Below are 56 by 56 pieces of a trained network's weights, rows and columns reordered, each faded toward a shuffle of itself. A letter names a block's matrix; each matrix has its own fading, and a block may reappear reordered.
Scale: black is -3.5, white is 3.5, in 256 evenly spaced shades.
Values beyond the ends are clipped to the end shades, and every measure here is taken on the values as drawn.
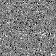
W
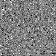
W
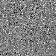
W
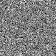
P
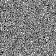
P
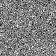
P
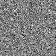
P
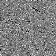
W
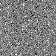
W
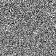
P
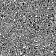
W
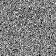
P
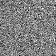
P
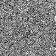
P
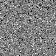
W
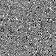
W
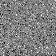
W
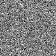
P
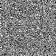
P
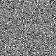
W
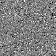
W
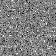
W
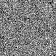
P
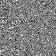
W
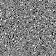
W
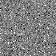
W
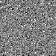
W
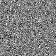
P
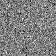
P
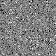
W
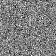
P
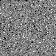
W
